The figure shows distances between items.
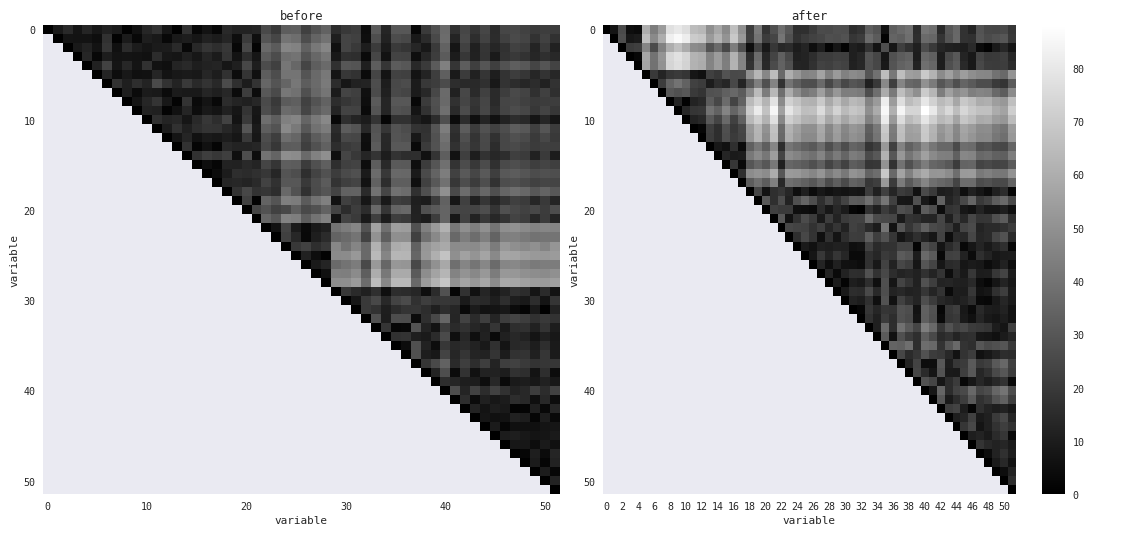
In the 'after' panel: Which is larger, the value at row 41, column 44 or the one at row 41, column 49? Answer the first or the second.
the second
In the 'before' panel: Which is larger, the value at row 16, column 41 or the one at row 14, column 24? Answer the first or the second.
the second
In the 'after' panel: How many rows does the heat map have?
52
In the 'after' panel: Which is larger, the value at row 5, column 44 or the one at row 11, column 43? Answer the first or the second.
the second
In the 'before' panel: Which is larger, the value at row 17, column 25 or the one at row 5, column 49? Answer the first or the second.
the first
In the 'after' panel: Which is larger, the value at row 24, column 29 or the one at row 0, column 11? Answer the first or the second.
the second
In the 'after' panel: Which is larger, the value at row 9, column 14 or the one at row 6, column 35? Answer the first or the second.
the second
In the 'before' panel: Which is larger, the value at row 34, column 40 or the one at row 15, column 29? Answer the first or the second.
the first
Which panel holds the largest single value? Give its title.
after
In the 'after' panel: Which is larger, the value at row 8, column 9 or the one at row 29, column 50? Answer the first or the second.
the second
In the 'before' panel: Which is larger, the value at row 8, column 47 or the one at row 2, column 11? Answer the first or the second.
the first
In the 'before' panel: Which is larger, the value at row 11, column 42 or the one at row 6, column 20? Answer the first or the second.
the first
